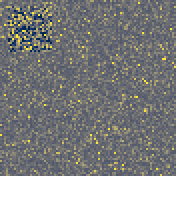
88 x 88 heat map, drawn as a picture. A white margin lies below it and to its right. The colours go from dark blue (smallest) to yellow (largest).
Slope: none. Stripes: none. Grain: fine. Roughest part: top left. Odd rows or columns: none. Odd patch: rougher, in the top left.
